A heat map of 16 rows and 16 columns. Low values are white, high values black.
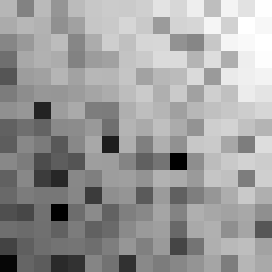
Mirror symmetry: none. Stripes: none. Grain: fine. Ninth with the highest average: bottom left. Ninth with the lowest average: top right. Average level on the scale: 40%. Slope: up to the bottom left.
